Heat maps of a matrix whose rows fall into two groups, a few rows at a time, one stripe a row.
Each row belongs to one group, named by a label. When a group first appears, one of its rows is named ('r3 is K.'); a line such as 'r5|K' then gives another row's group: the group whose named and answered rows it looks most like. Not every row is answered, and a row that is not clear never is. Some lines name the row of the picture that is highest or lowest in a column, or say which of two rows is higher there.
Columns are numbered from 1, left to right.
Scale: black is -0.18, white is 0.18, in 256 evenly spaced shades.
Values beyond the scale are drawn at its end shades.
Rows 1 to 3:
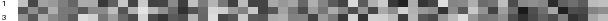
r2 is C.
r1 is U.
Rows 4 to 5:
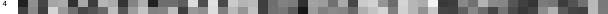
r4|C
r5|C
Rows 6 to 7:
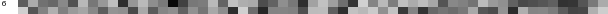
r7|U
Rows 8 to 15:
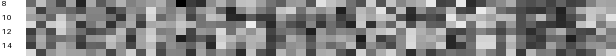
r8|C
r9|U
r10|U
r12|C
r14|C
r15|U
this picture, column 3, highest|11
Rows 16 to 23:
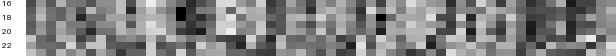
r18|C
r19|C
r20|C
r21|U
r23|U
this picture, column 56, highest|21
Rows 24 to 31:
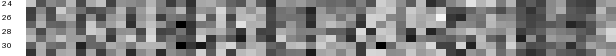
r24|U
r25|C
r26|C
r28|U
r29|U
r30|C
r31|C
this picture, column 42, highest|26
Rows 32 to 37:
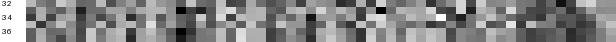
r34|C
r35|U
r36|C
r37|C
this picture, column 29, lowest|34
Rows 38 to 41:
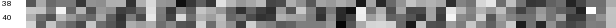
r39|U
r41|U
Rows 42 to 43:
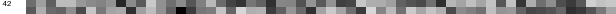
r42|U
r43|C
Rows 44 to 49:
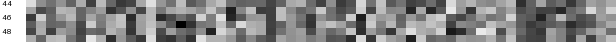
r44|U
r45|U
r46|C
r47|C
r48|C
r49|U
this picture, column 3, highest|49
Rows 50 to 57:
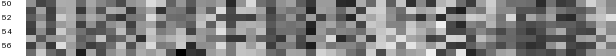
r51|C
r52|U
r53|C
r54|C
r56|C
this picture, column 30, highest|57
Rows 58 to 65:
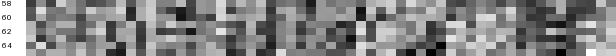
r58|C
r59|C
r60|C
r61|U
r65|U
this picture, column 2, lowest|63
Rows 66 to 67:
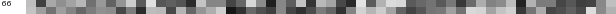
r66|U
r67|U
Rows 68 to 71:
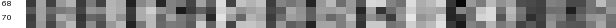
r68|C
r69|C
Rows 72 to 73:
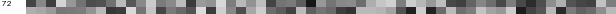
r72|C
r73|U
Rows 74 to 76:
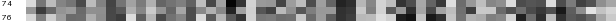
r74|U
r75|U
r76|U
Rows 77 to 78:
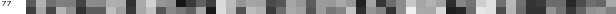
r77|C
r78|C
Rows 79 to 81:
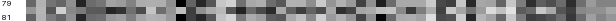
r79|C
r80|U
